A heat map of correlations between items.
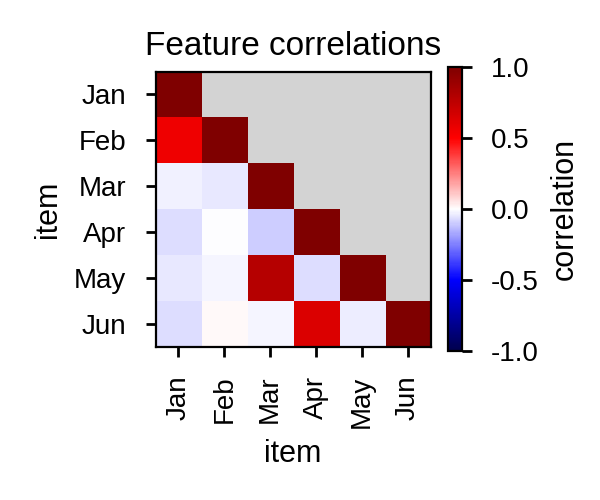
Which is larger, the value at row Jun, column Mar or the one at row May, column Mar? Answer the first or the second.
the second
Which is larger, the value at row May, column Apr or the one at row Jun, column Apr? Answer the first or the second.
the second
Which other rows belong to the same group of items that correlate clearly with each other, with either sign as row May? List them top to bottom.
Mar
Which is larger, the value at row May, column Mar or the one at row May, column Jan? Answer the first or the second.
the first
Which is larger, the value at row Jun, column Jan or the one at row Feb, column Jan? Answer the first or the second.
the second
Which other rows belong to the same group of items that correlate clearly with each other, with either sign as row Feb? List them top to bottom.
Jan
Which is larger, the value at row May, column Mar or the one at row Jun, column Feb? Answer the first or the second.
the first
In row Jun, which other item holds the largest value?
Apr
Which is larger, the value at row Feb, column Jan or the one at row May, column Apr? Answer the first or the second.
the first
